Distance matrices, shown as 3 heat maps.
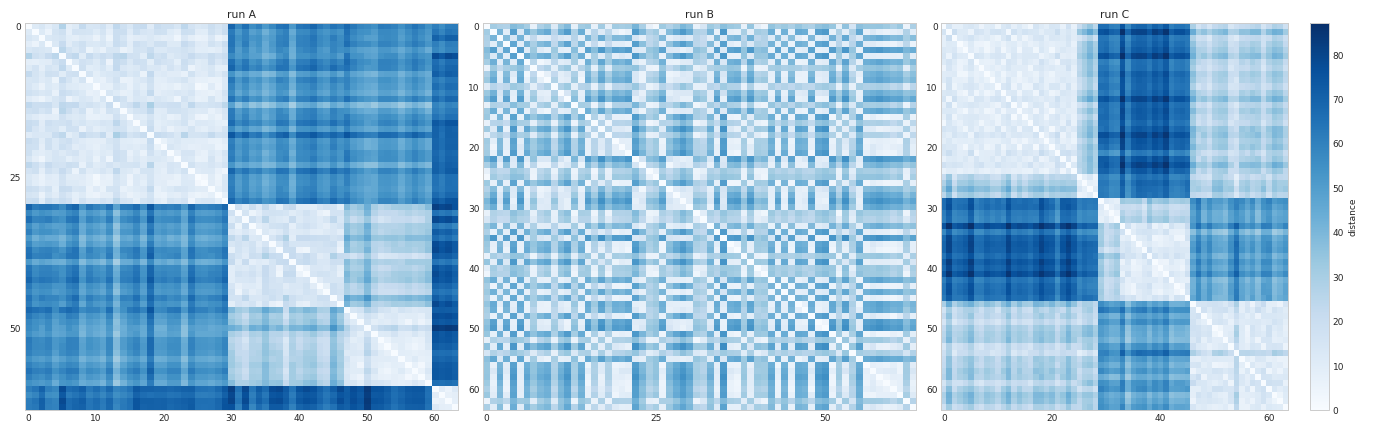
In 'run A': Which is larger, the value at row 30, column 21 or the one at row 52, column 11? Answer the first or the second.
the first
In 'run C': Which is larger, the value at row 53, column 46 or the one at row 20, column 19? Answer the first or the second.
the first
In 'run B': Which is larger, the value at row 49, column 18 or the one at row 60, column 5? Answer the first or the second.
the first
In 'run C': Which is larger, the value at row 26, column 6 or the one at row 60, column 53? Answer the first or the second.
the first
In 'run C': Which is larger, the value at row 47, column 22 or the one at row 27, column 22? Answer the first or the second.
the second
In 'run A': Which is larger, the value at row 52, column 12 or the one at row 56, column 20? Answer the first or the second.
the first
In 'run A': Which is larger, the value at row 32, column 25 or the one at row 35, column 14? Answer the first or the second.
the first
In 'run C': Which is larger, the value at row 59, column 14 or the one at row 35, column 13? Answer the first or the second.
the second
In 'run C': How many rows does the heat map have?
64
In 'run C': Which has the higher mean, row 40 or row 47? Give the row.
40
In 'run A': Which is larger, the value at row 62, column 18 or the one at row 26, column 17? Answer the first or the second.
the first
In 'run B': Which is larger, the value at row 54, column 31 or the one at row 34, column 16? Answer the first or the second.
the second
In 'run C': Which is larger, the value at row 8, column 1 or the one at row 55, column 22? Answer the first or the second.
the second
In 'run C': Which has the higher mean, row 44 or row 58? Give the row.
44
